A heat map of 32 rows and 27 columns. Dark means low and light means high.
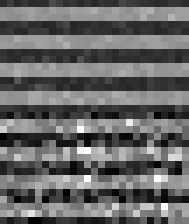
Slope: none. Stripes: horizontal, repeating 8 times. Average level on the scale: 40%. Seam: horizontal, 50% of the way down, the top part calmer.
